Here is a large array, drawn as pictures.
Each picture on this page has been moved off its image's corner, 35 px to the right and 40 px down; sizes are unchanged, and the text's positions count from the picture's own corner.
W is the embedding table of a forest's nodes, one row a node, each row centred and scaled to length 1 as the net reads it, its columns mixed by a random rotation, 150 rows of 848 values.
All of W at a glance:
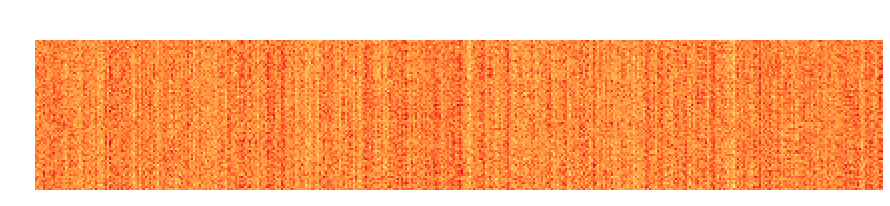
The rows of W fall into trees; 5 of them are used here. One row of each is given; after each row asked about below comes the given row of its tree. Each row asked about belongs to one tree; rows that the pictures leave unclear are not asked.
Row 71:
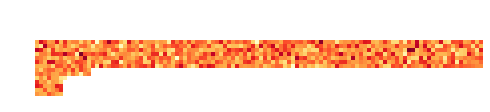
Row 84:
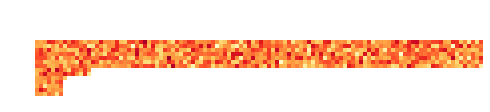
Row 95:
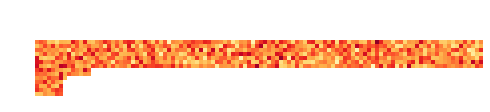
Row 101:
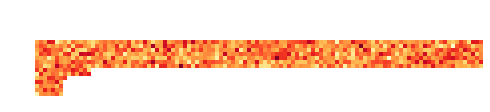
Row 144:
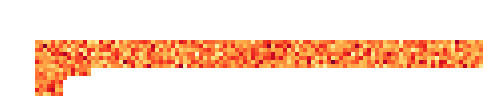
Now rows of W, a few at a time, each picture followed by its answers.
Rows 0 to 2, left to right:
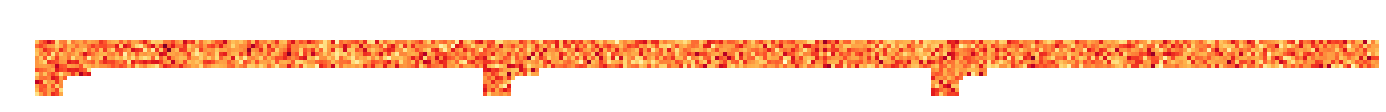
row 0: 101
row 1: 95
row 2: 144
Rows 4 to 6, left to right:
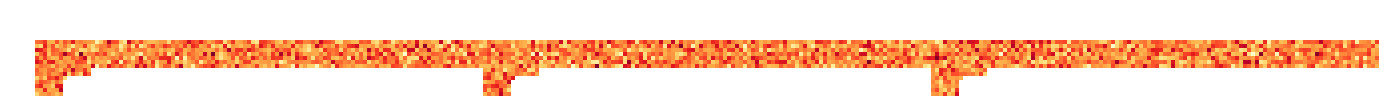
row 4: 71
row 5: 144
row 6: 84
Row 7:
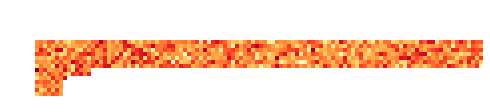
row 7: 101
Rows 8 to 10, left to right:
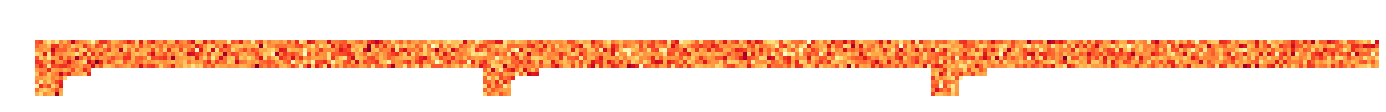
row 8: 95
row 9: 101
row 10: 84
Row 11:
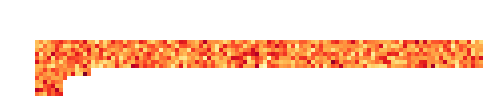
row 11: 144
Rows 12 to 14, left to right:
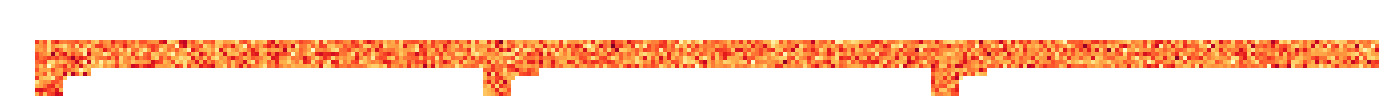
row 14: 95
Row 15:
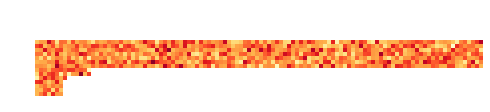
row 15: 101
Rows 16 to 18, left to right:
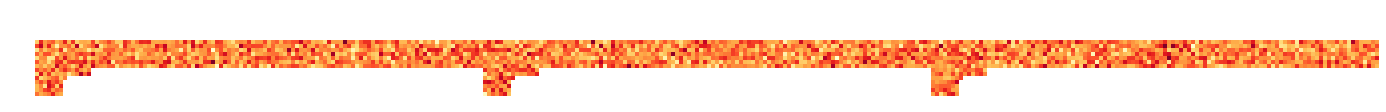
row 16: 101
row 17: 101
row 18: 144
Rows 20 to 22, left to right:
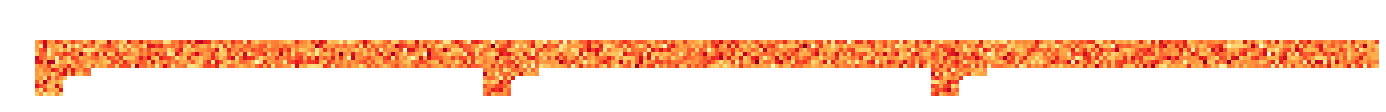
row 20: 71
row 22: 144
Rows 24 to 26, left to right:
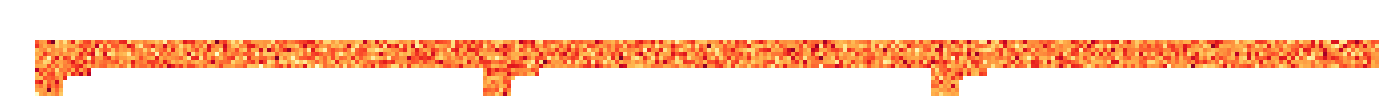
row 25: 95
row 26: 71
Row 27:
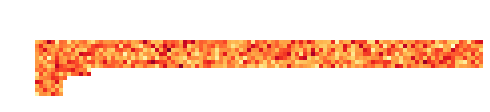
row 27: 101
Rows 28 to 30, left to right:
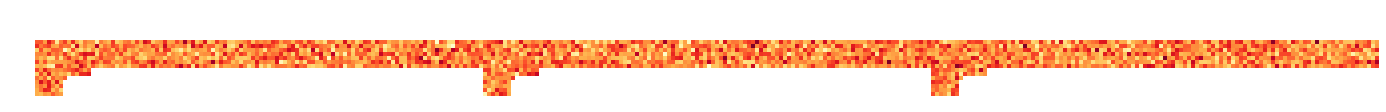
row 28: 101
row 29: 101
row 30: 95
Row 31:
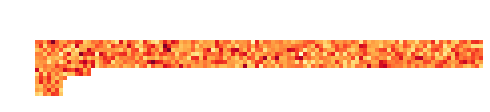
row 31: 101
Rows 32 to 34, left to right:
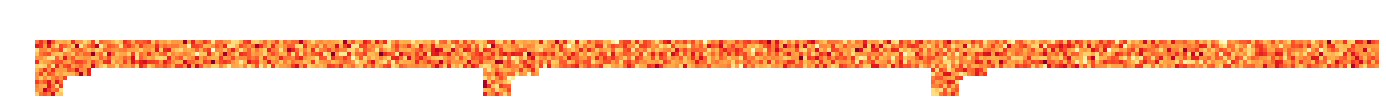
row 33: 71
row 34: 101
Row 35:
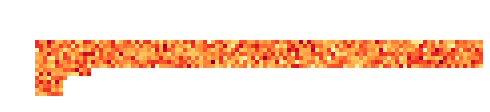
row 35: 101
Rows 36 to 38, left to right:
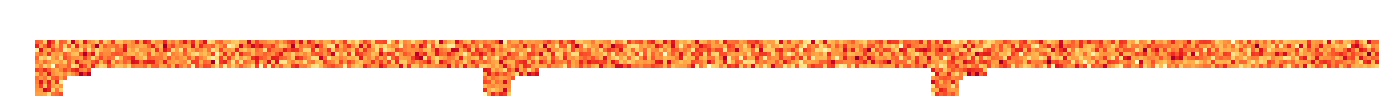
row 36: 101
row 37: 101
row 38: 101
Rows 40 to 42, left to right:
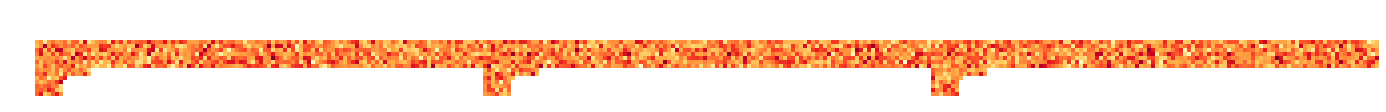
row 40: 144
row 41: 71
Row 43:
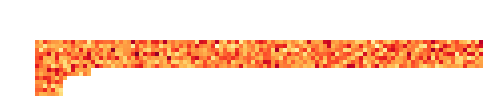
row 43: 84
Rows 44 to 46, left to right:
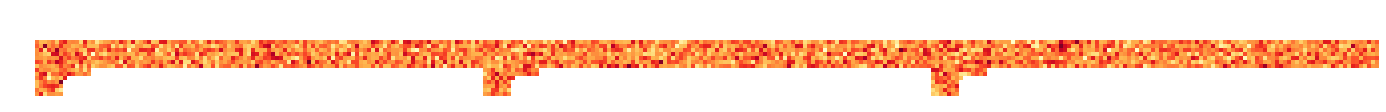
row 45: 101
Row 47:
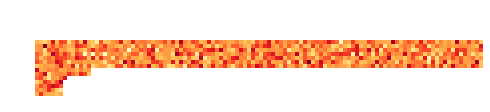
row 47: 144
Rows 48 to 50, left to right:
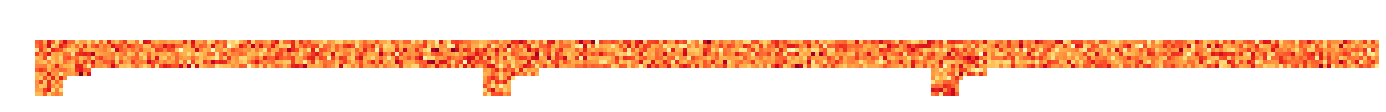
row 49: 84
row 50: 144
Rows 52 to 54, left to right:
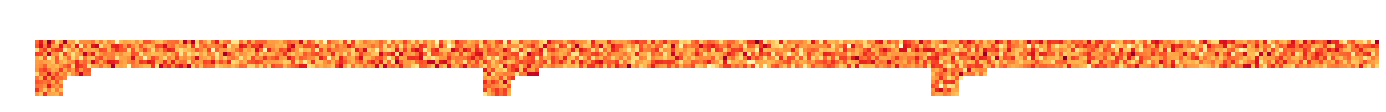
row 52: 101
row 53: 101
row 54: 84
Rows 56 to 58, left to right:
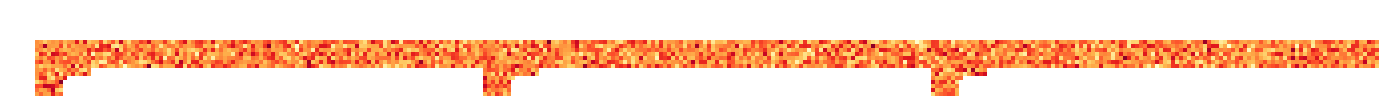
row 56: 144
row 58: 101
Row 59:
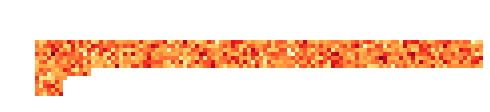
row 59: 144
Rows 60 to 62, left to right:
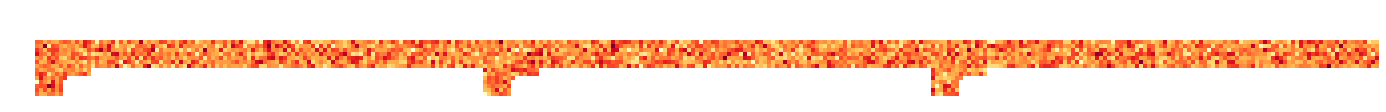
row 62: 144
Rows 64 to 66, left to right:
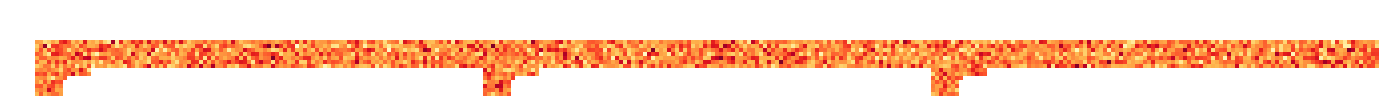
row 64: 144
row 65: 144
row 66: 101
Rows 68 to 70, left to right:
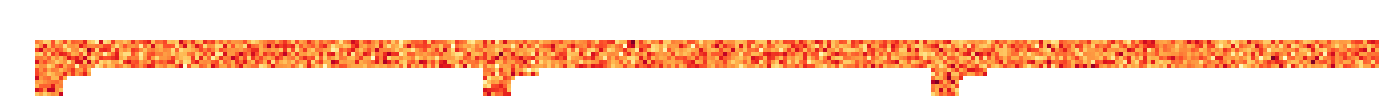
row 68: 144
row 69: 144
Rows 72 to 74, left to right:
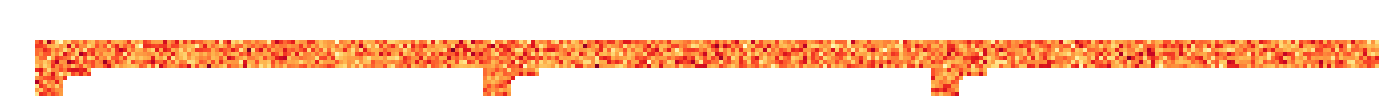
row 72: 101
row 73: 144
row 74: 144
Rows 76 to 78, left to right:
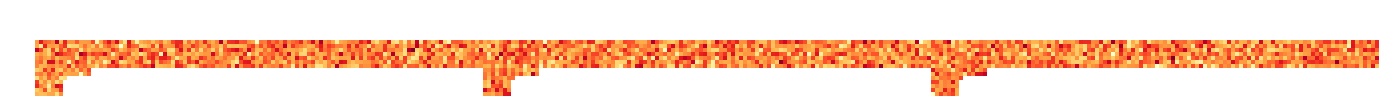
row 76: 71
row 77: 144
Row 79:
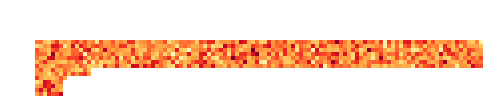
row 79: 144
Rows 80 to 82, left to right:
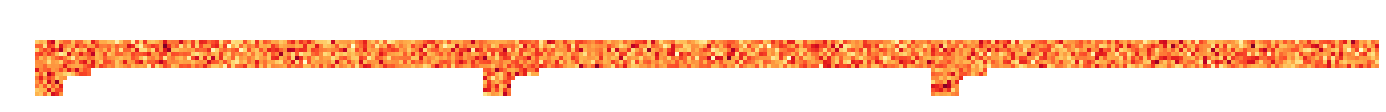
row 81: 95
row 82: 144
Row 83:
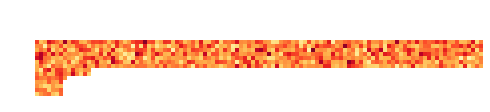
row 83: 84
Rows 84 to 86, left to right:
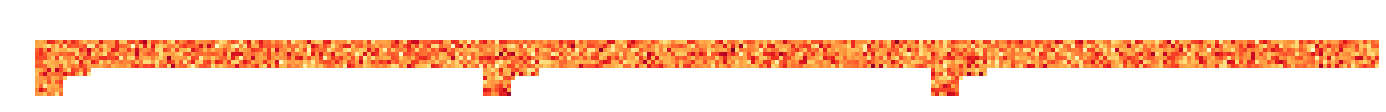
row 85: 144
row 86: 144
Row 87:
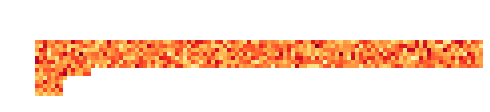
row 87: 71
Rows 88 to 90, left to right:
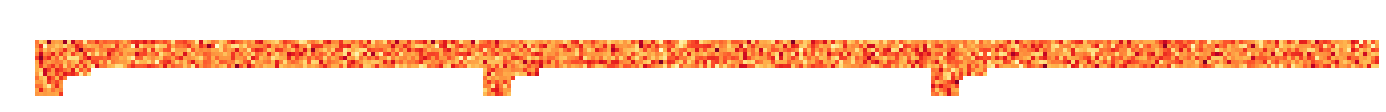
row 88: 84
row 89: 101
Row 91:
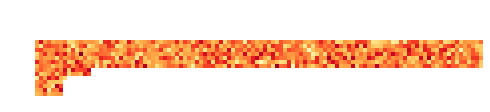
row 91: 71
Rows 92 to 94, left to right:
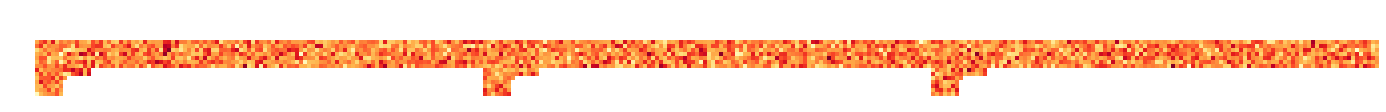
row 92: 101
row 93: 144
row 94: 71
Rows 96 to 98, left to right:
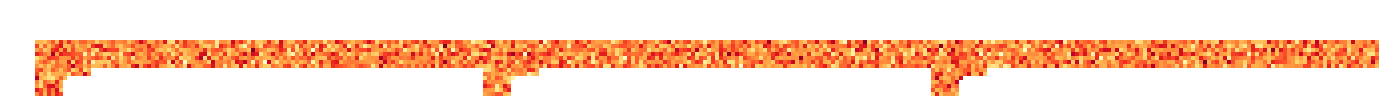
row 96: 144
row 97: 71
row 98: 144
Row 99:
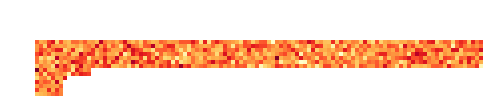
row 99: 101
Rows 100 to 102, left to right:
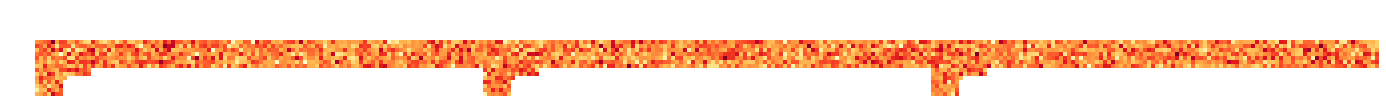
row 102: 71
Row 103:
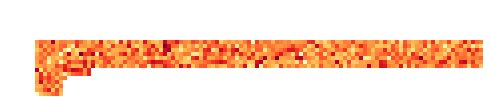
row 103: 101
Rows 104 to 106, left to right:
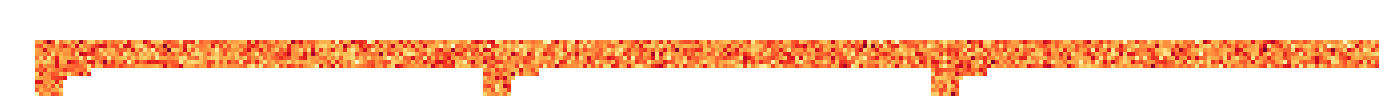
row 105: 71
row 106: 95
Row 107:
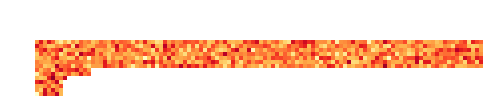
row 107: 101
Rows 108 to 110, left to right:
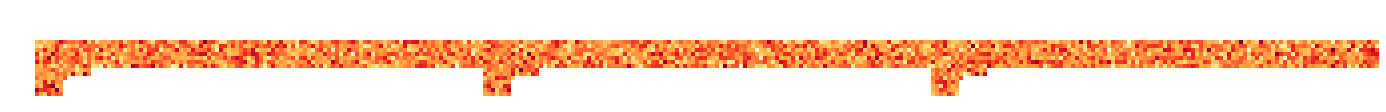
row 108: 144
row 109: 71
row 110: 101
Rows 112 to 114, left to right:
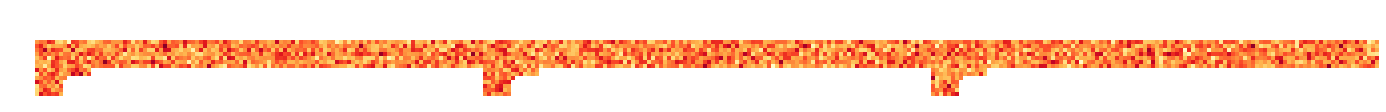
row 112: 101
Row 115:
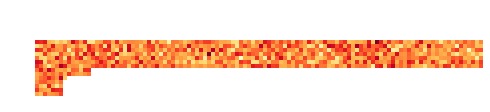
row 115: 95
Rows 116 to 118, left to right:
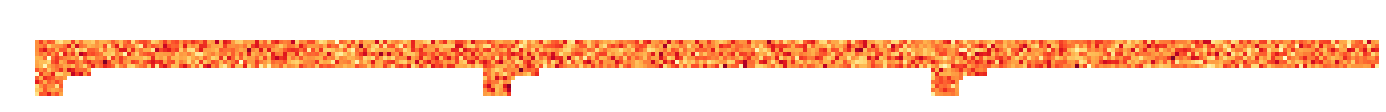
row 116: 101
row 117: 71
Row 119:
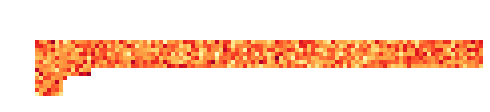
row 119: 101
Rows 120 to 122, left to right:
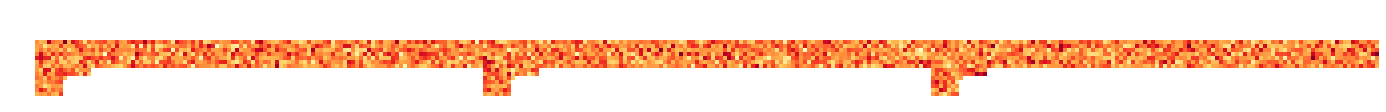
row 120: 84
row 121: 95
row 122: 101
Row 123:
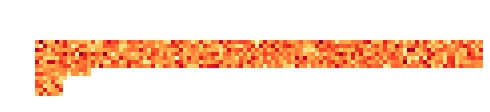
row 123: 71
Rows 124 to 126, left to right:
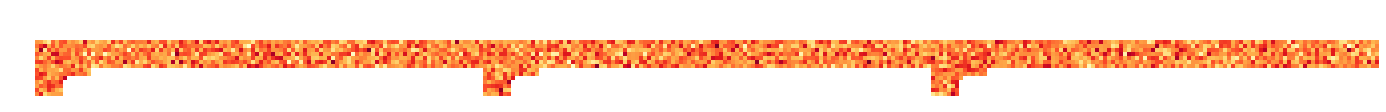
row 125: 144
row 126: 95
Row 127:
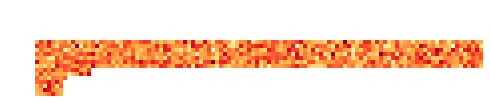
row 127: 101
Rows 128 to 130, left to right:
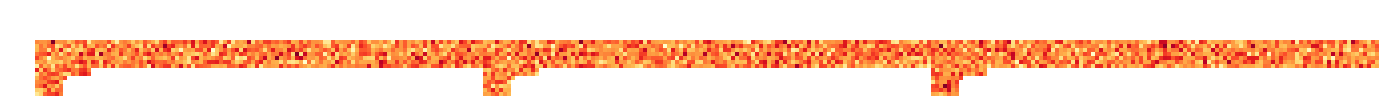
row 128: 101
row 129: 84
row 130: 144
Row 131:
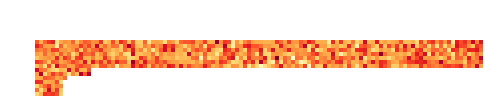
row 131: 101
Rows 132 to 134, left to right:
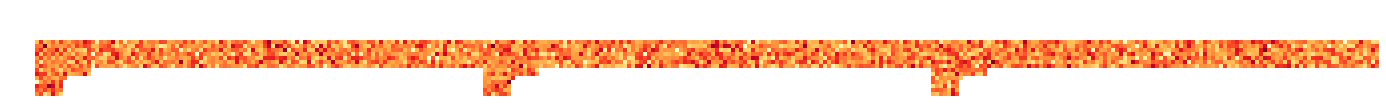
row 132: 144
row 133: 144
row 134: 95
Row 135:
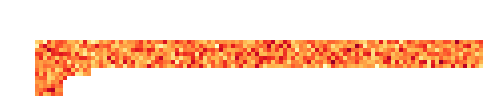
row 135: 144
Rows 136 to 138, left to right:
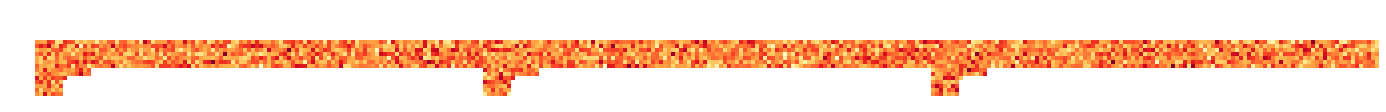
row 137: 101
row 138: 71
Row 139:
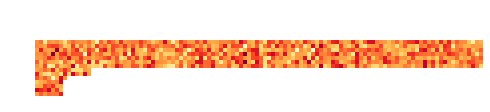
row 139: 144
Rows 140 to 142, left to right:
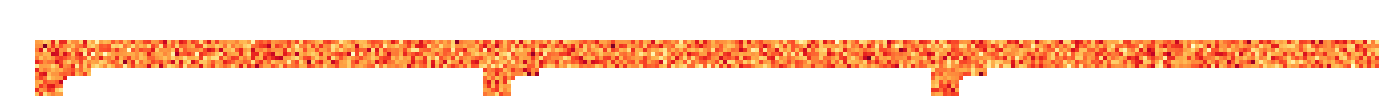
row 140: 144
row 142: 144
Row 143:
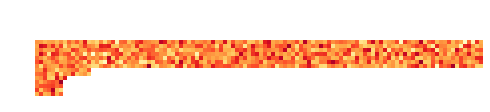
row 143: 144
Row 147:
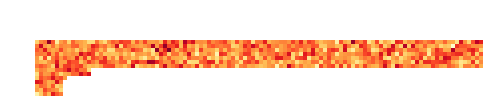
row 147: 101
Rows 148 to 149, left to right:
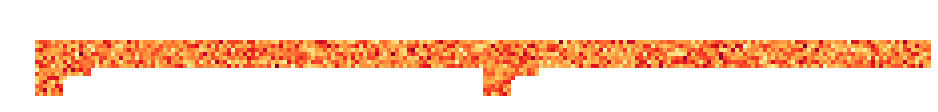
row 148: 71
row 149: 144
